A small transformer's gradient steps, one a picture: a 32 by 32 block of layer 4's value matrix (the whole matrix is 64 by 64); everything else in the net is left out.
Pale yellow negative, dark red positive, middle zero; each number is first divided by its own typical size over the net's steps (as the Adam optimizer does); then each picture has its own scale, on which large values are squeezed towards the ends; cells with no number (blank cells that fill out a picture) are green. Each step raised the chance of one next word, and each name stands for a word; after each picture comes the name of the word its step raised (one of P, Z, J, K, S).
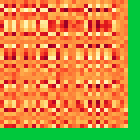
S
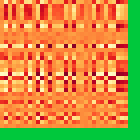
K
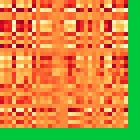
S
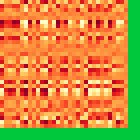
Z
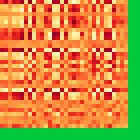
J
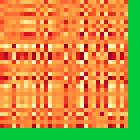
K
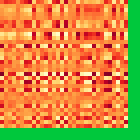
K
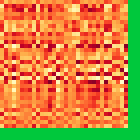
K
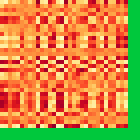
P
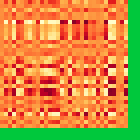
Z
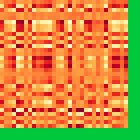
S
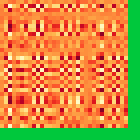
S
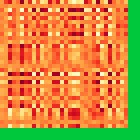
K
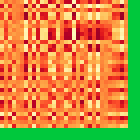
J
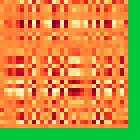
Z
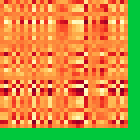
Z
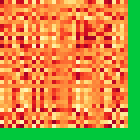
P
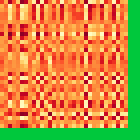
J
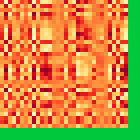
J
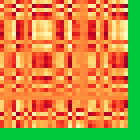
J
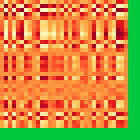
J
